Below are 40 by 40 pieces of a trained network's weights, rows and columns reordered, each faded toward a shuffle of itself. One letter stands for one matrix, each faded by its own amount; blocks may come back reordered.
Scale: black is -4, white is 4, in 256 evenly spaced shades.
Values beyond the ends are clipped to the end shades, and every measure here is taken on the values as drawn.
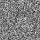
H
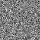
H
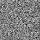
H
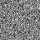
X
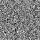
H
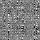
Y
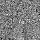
X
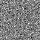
X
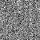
X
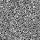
H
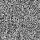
H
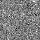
X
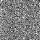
X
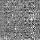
Y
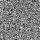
X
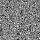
X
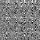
Y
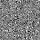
X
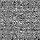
Y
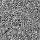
H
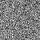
H
